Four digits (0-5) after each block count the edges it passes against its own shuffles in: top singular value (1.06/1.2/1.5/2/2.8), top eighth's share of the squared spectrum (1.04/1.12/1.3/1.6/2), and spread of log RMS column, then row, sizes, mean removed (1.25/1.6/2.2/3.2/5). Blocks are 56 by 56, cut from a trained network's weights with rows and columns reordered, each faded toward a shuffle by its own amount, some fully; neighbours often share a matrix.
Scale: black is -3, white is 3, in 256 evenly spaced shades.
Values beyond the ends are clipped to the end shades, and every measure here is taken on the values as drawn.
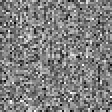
3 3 1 0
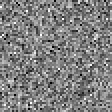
0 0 0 0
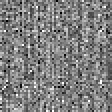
3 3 1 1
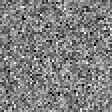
0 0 0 0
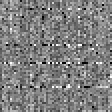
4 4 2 2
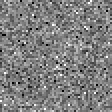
0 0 0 0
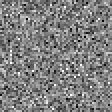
0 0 0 0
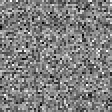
1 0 0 0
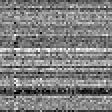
5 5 2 4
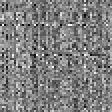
3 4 2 2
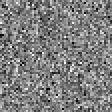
1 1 0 1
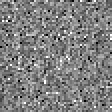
2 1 0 1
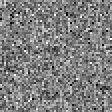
1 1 0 0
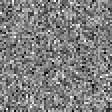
1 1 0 0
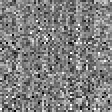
3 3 2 1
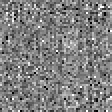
3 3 1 1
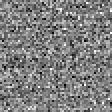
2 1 0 0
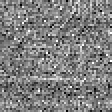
2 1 0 0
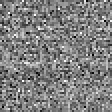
1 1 0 0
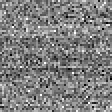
2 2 0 0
